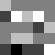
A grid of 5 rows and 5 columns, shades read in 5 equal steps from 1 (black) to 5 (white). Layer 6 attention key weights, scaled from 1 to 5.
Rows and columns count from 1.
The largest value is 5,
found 3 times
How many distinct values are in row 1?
2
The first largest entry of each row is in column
1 2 5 2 5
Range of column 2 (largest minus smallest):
4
